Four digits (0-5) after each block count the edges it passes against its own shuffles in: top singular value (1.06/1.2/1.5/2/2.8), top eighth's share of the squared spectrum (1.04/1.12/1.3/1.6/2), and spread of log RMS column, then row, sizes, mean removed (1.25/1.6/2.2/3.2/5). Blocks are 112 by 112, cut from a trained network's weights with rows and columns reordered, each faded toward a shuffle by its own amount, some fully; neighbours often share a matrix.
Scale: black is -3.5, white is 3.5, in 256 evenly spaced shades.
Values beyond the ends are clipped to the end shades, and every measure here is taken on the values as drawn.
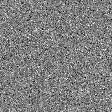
1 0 0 0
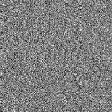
4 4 2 1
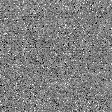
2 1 1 0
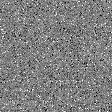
0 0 0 0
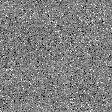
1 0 1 0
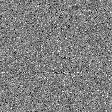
2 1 0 1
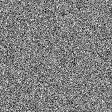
1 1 0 0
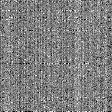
4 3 0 3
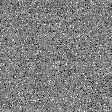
1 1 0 0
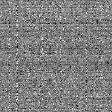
3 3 3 1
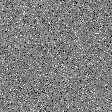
0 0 0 0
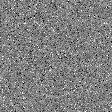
0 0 0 0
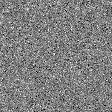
1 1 0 0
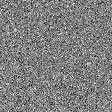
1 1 0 0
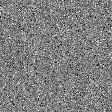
0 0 0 0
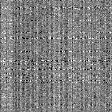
5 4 1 4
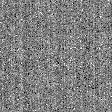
3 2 0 1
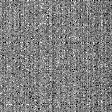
4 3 0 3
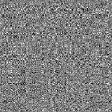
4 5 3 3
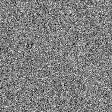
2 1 0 0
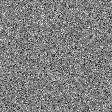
1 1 0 0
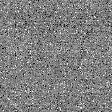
2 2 2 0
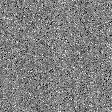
1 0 0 0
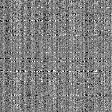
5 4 1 4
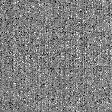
3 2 0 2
